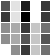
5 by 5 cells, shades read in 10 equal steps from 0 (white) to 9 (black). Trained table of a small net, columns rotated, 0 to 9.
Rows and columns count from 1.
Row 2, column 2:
1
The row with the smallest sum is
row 5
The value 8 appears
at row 1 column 3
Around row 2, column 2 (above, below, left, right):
1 3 7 9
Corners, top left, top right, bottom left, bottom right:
6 7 0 5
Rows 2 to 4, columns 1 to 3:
7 1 9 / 4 3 7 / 4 3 6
